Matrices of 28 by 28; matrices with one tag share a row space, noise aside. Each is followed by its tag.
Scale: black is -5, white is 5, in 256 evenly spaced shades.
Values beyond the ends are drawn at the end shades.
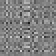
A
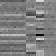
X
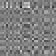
A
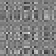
A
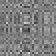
A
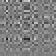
A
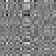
A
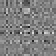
A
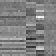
X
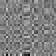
A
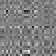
A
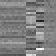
X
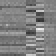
X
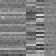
X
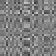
A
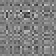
A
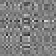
A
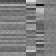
X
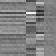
X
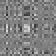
A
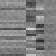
X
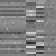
X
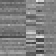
X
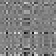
A
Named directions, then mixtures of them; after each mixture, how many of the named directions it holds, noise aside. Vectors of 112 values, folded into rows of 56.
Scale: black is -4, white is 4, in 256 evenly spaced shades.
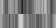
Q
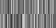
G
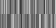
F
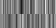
three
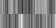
one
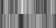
one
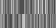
three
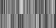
two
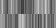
two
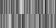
three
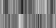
one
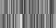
two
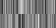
three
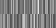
one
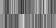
two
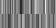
three
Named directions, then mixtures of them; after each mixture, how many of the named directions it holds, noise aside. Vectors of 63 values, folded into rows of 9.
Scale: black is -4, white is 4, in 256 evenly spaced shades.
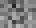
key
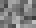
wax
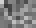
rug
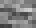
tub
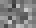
two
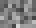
two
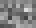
three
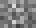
one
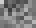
two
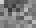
two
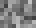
one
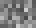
three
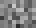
two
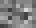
two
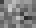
three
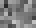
two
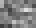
two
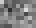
three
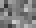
three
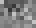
two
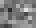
three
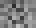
one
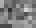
three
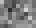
three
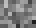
three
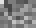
one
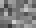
three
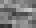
one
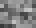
two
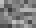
two
